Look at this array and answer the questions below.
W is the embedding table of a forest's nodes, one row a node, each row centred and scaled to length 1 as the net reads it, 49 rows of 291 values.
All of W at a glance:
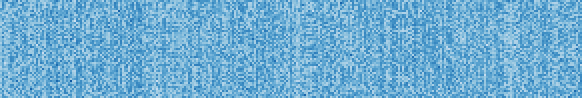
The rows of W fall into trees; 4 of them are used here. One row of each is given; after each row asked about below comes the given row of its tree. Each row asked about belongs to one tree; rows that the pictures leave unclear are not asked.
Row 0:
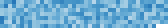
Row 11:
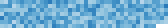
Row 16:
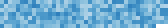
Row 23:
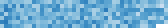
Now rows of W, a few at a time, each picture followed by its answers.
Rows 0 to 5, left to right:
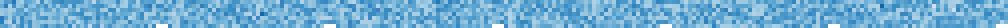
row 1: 16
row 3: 16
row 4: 16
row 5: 23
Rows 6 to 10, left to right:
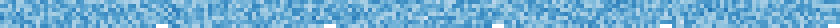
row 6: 0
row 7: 23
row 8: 23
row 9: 16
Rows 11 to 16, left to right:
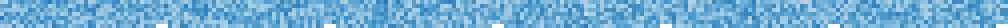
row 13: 11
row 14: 16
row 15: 0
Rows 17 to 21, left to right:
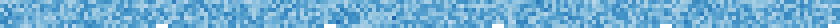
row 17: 23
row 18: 16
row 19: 23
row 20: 16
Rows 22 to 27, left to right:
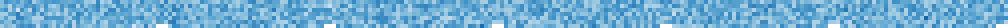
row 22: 0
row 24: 11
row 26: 11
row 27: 0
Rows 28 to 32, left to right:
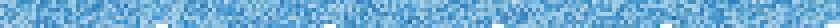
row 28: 11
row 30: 16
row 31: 23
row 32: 11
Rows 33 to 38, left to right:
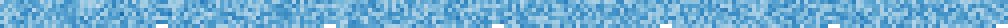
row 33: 16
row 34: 16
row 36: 0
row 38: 0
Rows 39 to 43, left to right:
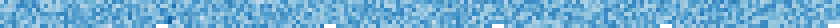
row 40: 0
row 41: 16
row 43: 11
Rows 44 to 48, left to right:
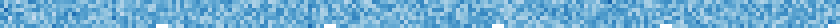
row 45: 0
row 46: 23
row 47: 16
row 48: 0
